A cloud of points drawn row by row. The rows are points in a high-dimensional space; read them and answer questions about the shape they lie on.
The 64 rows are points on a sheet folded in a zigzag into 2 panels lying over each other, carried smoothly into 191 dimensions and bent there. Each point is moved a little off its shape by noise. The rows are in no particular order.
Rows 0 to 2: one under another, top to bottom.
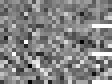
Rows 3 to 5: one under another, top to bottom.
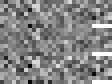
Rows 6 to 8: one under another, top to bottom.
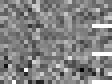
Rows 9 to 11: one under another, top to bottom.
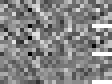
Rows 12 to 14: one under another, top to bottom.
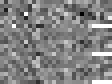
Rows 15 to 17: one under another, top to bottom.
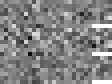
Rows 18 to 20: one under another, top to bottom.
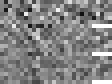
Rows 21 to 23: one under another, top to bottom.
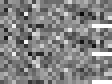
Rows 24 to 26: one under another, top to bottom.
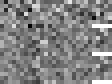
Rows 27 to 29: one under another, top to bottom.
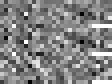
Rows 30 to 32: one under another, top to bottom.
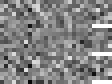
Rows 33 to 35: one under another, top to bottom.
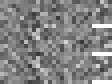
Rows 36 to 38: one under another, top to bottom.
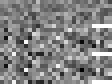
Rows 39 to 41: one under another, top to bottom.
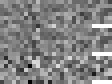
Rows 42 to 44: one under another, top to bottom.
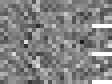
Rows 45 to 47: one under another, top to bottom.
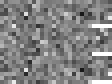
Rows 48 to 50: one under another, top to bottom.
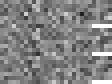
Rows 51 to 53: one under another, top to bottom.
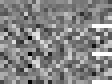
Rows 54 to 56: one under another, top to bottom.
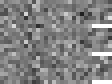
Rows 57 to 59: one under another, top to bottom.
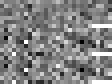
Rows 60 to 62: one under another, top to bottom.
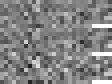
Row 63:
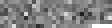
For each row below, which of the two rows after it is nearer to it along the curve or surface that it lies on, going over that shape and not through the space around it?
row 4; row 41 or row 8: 41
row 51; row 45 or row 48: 45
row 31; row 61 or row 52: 61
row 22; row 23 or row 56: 23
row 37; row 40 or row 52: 52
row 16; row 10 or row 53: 10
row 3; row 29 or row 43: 29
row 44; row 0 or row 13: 0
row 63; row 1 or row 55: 1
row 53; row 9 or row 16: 9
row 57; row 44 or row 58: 44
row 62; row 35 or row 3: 35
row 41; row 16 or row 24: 24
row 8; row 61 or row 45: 45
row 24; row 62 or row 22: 22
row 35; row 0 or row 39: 0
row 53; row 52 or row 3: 52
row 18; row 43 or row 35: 43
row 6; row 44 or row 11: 11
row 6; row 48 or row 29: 29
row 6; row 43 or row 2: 2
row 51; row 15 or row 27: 15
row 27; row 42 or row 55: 42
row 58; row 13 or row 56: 13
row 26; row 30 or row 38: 30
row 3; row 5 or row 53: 5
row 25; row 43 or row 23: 23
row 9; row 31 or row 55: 55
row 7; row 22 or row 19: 19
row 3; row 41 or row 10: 10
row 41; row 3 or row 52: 52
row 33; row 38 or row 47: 47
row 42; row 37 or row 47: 47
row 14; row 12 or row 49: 49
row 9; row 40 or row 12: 40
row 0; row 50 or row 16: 50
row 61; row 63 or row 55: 63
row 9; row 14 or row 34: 34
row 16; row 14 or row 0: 14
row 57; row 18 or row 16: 18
